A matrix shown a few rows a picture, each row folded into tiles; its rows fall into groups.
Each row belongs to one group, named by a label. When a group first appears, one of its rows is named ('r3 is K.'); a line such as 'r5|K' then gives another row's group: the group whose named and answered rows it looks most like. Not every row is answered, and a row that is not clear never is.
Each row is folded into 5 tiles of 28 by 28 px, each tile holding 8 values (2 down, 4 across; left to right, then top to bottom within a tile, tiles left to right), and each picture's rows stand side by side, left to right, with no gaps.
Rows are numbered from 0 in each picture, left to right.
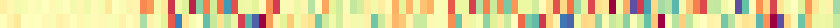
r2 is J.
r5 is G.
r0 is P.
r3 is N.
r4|N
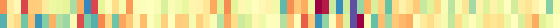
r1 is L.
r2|J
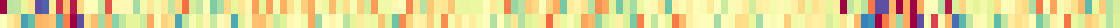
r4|J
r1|J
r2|N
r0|G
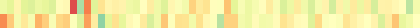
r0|L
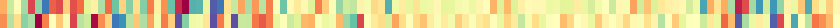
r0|G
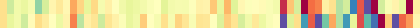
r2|N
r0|G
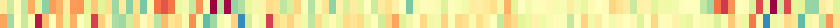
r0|G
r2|L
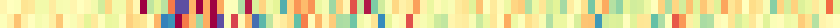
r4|J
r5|N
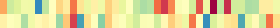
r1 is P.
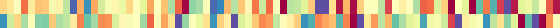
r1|J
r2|G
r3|N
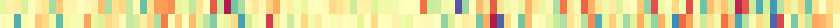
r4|N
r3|G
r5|J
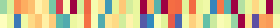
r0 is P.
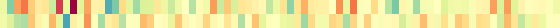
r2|P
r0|P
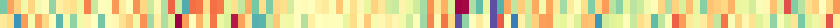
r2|P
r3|J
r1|G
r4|J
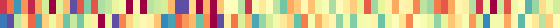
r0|N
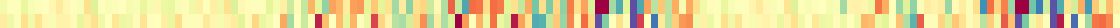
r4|J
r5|L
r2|G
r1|L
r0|L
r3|G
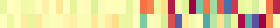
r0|L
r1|N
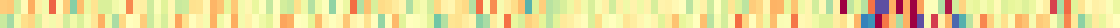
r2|L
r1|G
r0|N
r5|G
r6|G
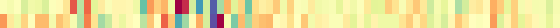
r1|J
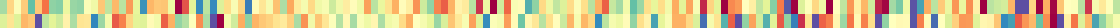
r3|P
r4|J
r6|J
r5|N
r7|G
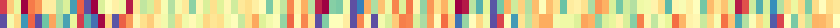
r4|J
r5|J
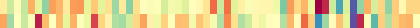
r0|G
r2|J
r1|L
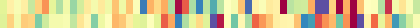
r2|G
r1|J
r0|J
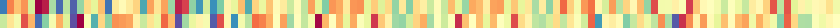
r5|L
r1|J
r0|J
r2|G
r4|N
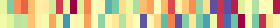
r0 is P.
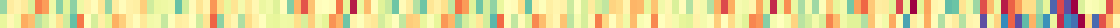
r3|J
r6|P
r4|G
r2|P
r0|J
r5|P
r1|G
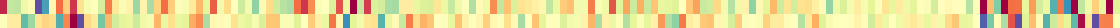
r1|P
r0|G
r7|N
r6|L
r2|P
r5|L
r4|N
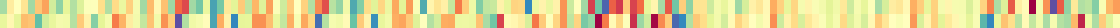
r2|J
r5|G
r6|G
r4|G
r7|N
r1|J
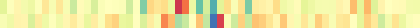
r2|L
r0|L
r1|J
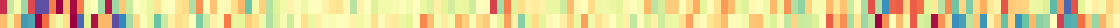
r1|P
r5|P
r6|G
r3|L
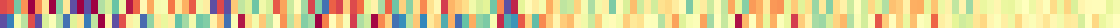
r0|N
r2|G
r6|G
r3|N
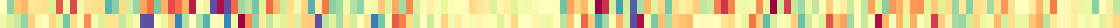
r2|J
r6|G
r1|N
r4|J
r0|P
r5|P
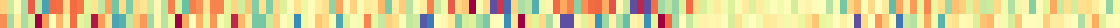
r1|G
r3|N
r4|N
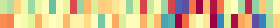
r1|G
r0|L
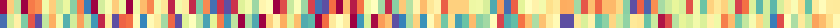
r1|N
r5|J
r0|N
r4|N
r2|G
